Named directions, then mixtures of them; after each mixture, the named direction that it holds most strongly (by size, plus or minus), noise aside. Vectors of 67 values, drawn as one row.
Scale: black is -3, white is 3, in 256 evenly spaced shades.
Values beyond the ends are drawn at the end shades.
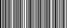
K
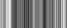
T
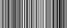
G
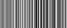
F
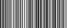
K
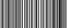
G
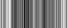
T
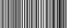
G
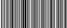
K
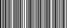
K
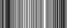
T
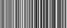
F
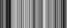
T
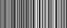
F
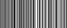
F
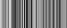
G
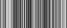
T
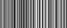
F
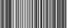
F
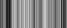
T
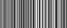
F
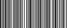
K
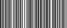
K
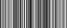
K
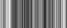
T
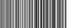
F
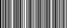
K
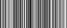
K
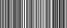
G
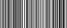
G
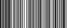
K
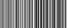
F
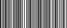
K
